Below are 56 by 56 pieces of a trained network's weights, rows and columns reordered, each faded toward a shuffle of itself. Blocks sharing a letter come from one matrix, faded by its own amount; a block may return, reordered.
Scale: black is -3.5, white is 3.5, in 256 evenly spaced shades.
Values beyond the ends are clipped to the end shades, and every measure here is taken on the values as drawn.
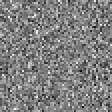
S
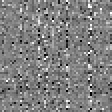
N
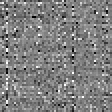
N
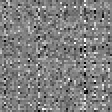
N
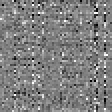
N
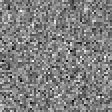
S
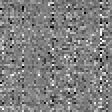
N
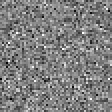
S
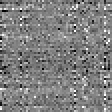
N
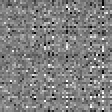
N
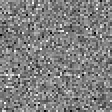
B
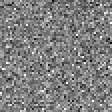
B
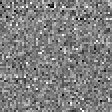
B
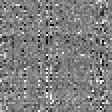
N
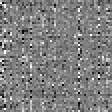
N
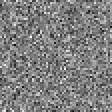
S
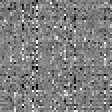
N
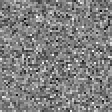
B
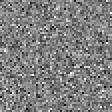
B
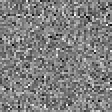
S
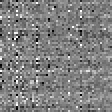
N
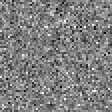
B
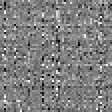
N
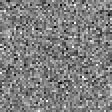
B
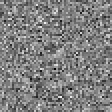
S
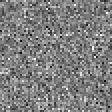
B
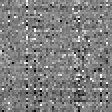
N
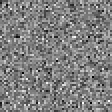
S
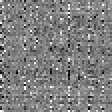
N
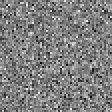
B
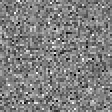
B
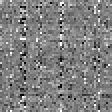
N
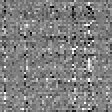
N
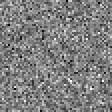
B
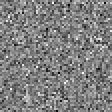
B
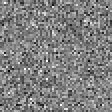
S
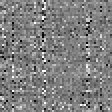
N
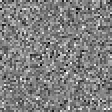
S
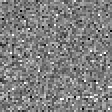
B
